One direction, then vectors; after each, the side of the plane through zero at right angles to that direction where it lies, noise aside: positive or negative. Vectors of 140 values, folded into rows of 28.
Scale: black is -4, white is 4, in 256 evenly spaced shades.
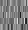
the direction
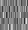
negative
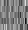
positive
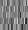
positive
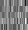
negative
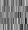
positive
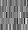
negative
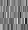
positive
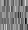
positive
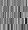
positive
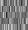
negative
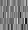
positive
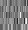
negative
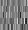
positive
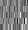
negative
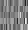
negative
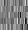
positive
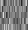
negative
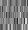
negative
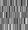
negative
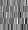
positive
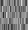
positive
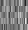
negative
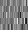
positive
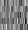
positive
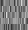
positive
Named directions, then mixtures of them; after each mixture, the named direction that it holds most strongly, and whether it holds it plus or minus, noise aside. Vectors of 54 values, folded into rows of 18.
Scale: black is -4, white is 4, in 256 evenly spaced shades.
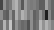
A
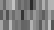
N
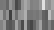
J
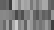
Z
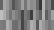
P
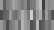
P, minus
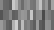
P, minus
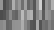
P, minus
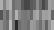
Z, minus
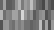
N, minus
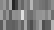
Z, minus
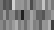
Z, plus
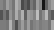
J, minus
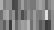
A, minus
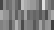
J, plus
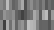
A, minus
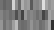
Z, plus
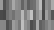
P, minus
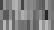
A, plus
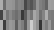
N, plus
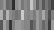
N, minus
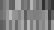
J, minus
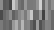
P, minus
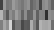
A, plus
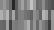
N, minus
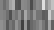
J, plus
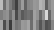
A, minus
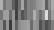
A, minus
